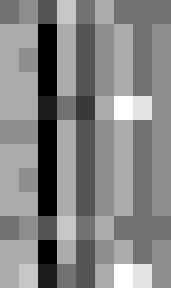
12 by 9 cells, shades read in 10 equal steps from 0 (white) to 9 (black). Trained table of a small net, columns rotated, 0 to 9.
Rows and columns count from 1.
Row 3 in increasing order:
3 3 3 4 4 4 5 6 9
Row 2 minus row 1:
-2 -1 3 1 1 1 -2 0 -1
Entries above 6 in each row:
0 1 1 1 2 1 1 1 1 0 1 1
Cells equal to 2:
3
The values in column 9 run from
4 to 5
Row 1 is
5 4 6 2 5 3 5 5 5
